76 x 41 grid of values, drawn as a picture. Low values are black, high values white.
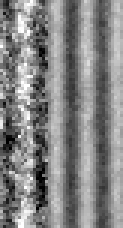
Stripes: upright, repeating 4 times. Grain: streaks running down. Average level on the scale: 50%. Seam: vertical, 40% of the way across, the right part calmer.
